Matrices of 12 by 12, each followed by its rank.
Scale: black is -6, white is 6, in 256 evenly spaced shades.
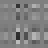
one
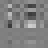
one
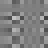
one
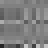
one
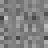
two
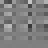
one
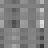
one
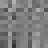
two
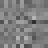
two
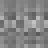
two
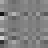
one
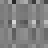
one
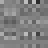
two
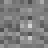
two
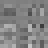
two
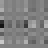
one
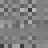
two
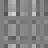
one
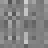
two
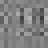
two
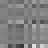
one
